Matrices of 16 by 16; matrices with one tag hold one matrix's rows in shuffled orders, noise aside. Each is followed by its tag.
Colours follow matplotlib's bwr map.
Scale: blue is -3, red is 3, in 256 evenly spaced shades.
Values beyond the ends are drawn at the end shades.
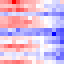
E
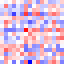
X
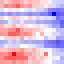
E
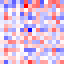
X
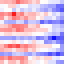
E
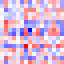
X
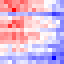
E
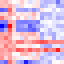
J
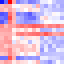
J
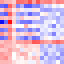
J
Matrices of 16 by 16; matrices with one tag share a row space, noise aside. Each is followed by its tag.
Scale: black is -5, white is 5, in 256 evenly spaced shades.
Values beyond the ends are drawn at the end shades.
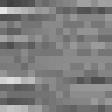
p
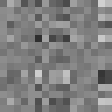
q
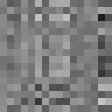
q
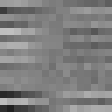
p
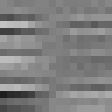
p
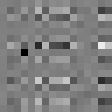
q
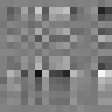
q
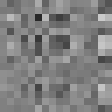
q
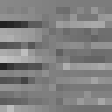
p
